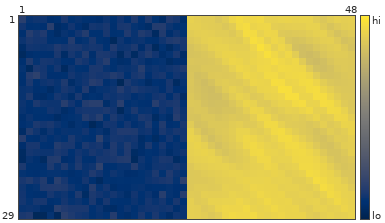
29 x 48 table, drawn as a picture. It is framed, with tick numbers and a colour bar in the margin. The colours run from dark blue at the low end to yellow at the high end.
The table splits into one row of 2 panels. Panel 1,1: very low, fine-grained, faint in contrast. Panel 1,2: very high, slanting down to the right, faint in contrast.
